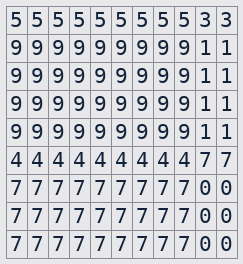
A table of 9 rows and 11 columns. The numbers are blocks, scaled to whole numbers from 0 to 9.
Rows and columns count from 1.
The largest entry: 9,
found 36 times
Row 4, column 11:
1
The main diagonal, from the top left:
5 9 9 9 9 4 7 7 7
